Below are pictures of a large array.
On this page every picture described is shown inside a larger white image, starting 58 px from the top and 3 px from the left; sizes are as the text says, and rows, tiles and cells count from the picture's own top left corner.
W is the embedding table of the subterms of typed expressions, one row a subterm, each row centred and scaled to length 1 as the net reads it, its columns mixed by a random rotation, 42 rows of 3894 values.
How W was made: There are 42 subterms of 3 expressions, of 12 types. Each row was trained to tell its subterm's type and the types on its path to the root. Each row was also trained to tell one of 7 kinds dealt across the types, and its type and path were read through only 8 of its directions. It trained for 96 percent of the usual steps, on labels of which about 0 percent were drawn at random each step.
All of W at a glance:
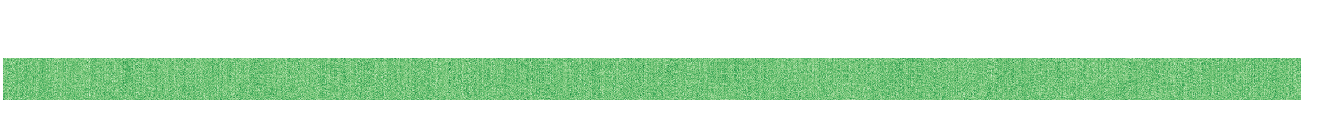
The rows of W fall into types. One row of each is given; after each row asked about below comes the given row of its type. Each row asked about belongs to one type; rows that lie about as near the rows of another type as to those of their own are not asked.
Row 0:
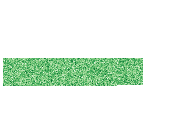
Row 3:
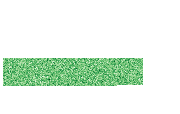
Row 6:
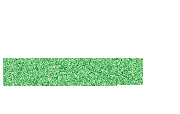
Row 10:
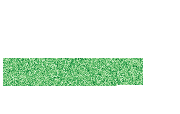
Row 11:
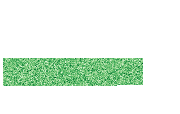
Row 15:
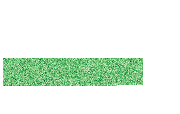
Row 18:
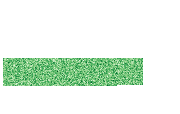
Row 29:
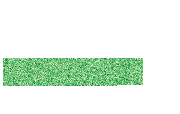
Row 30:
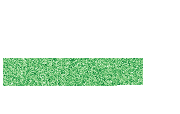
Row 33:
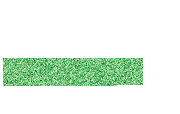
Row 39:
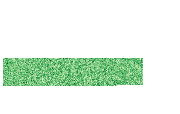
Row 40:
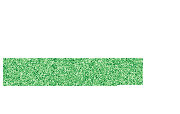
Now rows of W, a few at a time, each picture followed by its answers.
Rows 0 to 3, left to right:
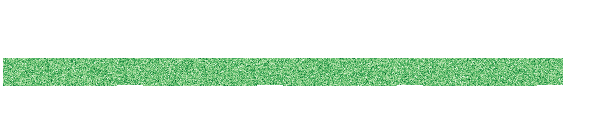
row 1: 18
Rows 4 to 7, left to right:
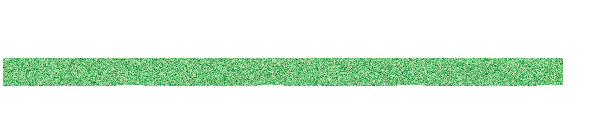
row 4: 10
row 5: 11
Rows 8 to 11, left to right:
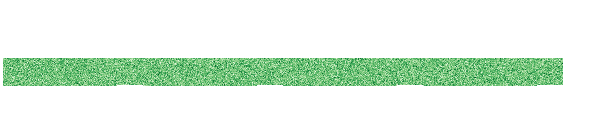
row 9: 33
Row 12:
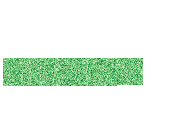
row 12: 18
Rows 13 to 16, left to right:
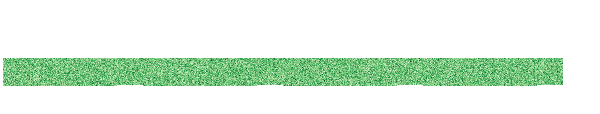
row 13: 33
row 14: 30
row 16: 11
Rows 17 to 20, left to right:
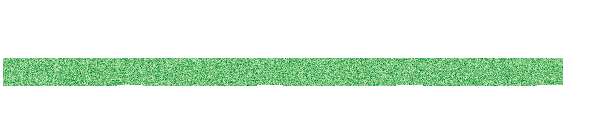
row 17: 18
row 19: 10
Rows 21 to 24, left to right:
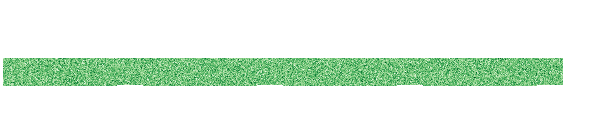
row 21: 18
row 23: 3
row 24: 10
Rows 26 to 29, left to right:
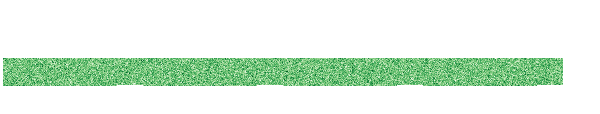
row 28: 11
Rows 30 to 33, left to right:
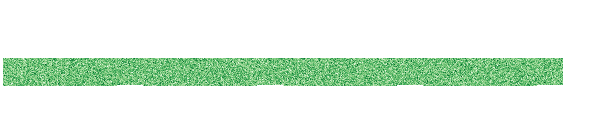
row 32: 11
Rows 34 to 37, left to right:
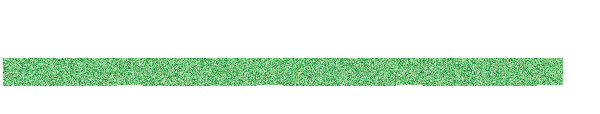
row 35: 3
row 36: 3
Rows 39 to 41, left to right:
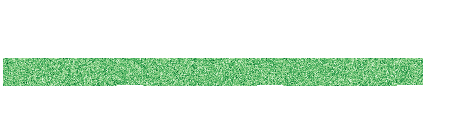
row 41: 29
